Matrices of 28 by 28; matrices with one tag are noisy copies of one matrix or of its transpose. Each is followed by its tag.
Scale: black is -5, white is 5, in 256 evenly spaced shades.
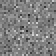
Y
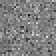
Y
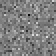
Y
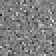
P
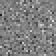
P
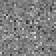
Y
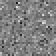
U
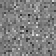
Y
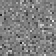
P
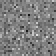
Y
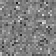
U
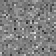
Y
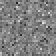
U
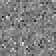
U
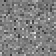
Y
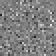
P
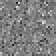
U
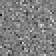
P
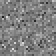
U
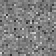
Y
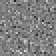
P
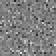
P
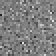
P
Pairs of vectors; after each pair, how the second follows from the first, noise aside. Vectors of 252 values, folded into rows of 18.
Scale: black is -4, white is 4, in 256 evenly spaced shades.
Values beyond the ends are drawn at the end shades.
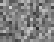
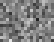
wrapped around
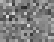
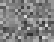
reversed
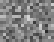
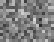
wrapped around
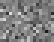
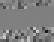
partly zeroed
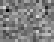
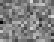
wrapped around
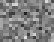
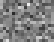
reversed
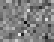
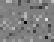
partly zeroed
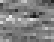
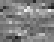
wrapped around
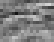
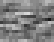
wrapped around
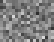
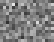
wrapped around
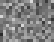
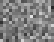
reversed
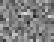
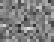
reversed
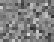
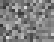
reversed
